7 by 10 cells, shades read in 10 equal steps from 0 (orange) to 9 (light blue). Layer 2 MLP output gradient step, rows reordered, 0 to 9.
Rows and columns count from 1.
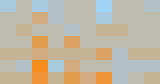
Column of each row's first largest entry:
7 7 5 1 8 4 8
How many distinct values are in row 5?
4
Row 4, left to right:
6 6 2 6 3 6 6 6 6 6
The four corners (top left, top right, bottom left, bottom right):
8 7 5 5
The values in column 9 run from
5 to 7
